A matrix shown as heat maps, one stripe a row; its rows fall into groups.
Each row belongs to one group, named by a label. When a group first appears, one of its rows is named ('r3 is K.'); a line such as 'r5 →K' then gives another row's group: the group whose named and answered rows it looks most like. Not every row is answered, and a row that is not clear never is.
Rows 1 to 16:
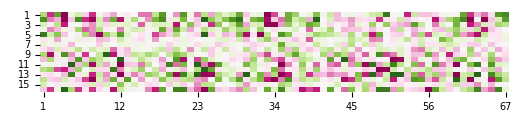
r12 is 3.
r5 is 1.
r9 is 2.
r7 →1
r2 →3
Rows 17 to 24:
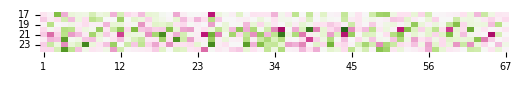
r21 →1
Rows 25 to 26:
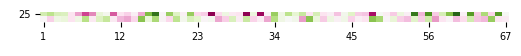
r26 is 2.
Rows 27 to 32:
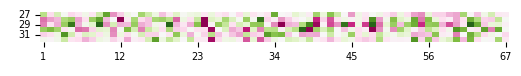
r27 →2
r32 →2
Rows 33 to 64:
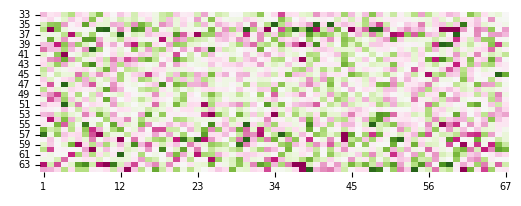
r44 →2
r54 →2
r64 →2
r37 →1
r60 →3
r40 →1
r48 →2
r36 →2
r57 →1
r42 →2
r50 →2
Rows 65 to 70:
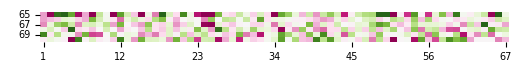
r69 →1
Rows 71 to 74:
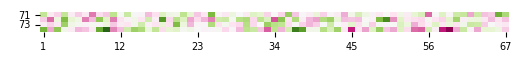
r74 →2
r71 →3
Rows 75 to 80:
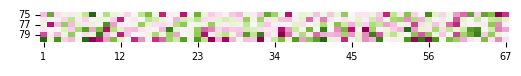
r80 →1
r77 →2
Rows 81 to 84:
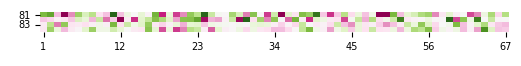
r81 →3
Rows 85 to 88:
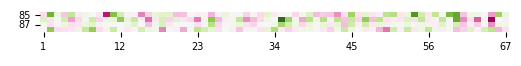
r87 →1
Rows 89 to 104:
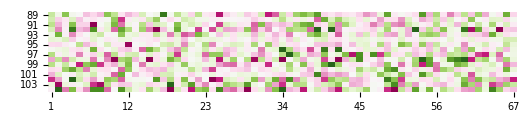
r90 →2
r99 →1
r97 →1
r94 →3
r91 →2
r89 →2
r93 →3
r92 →1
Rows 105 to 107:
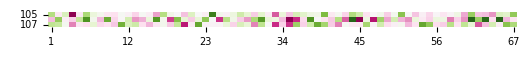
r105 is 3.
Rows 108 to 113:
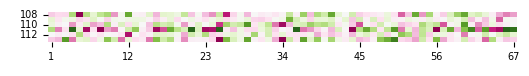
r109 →1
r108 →1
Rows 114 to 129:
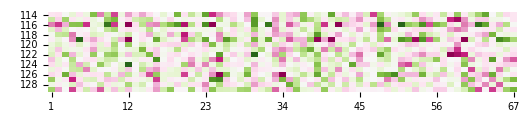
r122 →2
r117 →2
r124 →1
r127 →3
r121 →2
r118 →3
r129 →3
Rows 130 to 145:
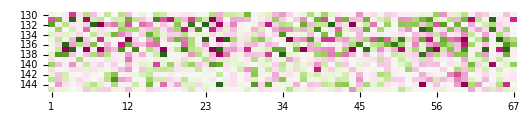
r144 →2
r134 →2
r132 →1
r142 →2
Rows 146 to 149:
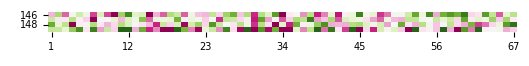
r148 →3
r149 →1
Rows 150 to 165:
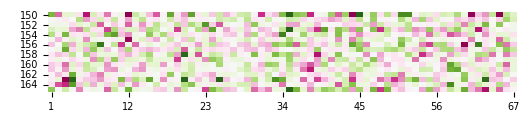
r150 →1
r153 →1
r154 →2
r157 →3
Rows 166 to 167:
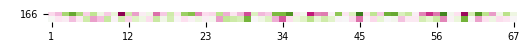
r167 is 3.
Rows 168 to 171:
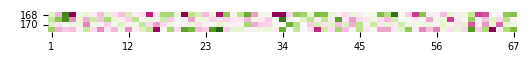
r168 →3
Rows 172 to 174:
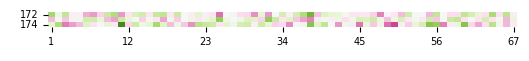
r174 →3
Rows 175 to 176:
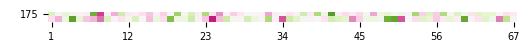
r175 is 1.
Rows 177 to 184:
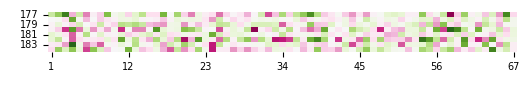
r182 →3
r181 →3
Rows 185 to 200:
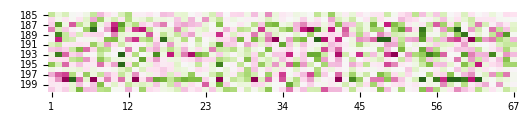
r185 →1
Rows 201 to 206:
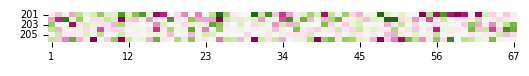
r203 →3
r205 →3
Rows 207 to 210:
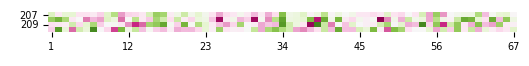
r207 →2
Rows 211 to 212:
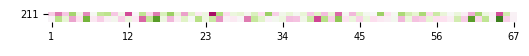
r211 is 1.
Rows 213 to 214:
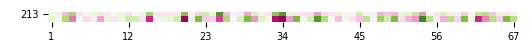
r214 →3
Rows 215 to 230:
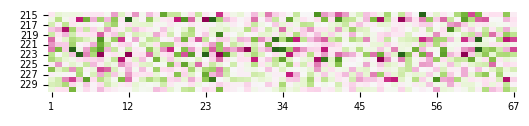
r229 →2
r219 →3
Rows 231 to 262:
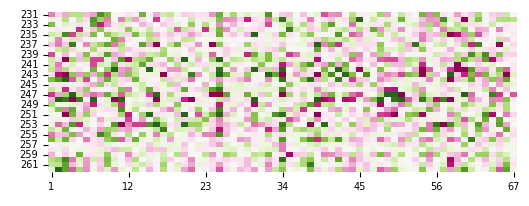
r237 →1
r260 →2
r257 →3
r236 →2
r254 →2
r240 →3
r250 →3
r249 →2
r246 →3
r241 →2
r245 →1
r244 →2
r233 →1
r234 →1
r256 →2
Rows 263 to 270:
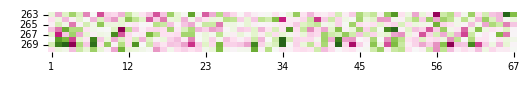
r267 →2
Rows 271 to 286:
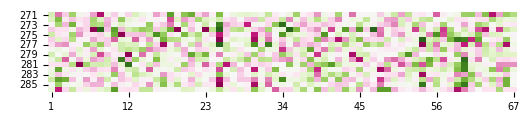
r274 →1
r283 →2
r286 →2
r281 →1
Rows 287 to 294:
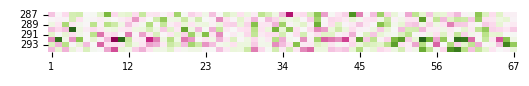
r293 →3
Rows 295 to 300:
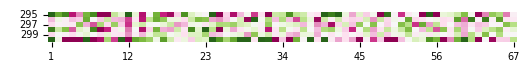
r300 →3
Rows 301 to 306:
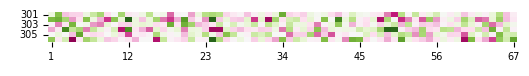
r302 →1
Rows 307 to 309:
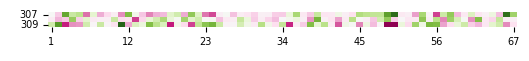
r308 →2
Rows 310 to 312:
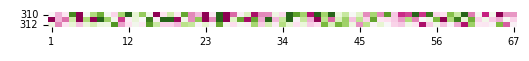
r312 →2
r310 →1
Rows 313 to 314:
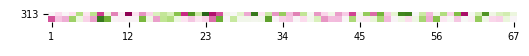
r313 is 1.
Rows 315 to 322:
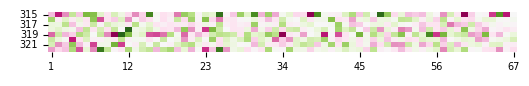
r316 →1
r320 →3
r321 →2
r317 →2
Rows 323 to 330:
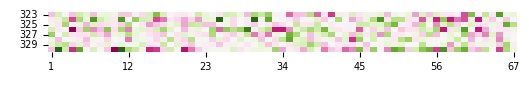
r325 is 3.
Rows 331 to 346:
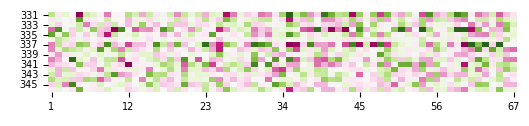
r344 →1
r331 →1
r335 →1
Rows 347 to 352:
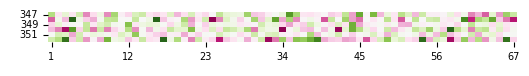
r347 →1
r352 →2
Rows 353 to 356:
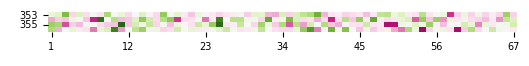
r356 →2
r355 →3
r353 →2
